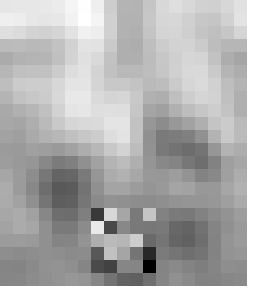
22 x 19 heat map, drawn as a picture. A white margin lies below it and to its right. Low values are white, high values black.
Values change most from cell to cell in the bottom middle. Values rise toward the bottom. An odd patch, rougher than its surroundings, sits in the bottom middle.
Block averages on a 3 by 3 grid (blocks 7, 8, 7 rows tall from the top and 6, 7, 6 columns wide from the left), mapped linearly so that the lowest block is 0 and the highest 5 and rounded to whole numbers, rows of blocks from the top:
0 0 0
3 2 3
4 5 5
